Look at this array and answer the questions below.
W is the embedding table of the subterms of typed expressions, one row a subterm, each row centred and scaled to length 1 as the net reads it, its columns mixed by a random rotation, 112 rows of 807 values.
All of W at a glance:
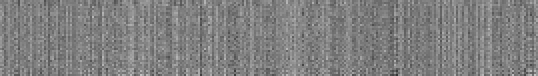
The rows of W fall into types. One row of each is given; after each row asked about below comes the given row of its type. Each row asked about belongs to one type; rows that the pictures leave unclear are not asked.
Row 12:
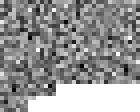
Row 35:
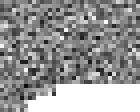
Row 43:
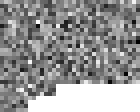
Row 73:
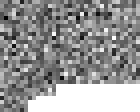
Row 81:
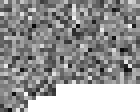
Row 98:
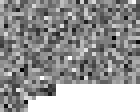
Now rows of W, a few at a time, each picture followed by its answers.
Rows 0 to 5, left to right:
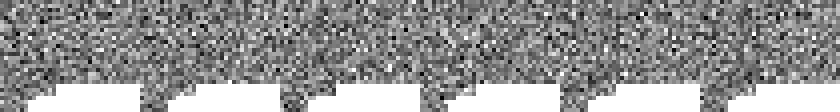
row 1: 73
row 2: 98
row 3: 35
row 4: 73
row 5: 73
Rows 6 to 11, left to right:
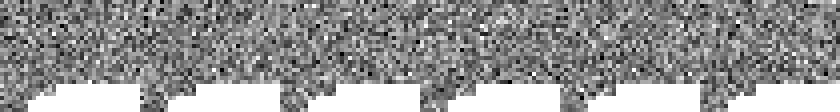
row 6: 73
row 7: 73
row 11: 43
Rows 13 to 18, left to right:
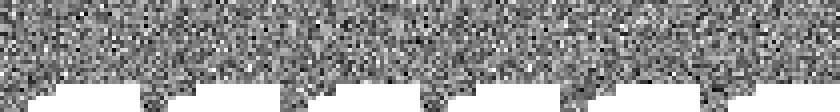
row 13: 73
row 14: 98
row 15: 43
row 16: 98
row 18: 12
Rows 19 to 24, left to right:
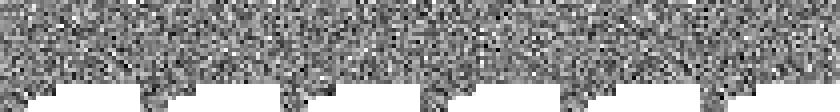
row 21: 98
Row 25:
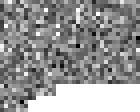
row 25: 43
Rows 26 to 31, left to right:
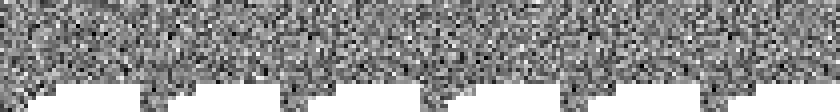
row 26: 81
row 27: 12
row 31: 12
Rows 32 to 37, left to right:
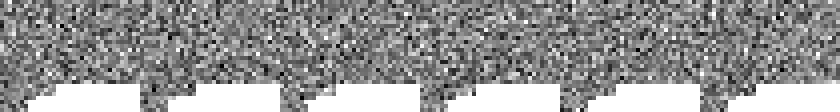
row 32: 43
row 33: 12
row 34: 35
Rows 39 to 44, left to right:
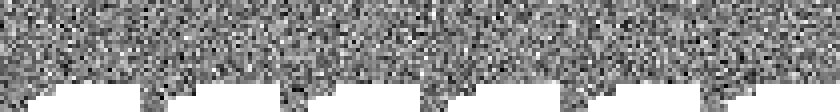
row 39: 43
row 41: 12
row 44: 35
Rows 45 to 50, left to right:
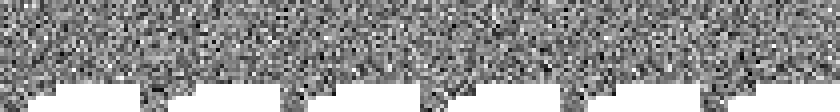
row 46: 12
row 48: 81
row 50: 12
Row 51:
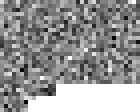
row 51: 98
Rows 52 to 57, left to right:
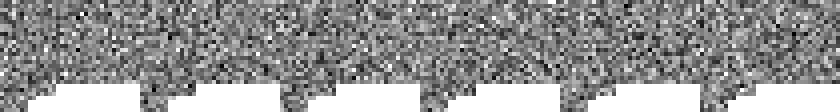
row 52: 73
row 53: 12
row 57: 81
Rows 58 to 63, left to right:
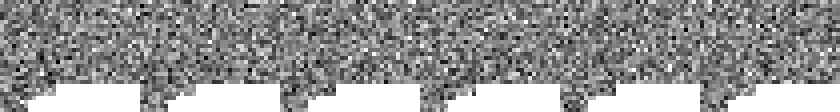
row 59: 43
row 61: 35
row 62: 98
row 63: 43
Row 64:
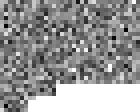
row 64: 98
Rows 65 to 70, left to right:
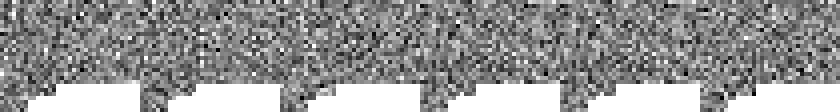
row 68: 43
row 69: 43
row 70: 35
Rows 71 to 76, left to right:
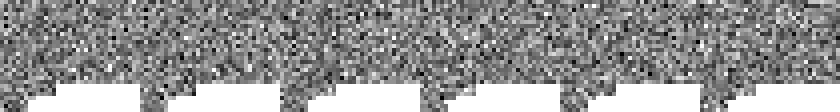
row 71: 98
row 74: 35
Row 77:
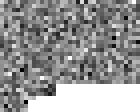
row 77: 98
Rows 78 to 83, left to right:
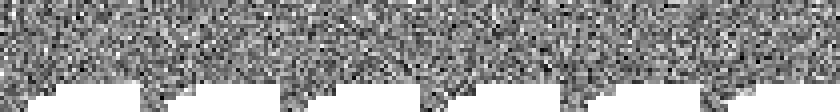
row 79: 35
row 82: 43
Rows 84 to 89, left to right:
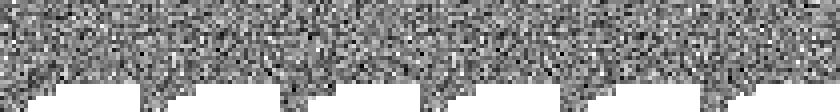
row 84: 73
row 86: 12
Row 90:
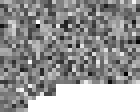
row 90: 43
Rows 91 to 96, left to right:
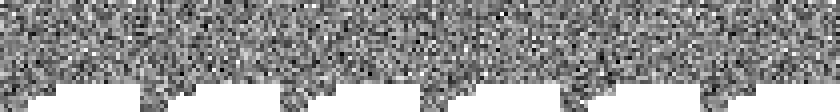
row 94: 73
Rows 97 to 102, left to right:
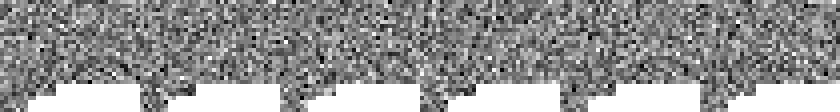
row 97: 12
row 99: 35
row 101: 12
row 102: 43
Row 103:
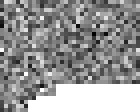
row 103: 81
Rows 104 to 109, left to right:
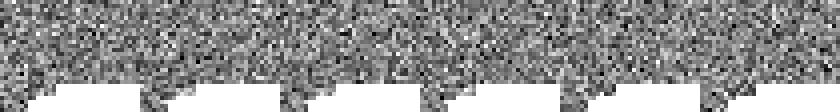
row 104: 73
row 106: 12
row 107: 35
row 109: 81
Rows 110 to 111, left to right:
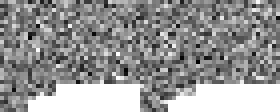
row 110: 12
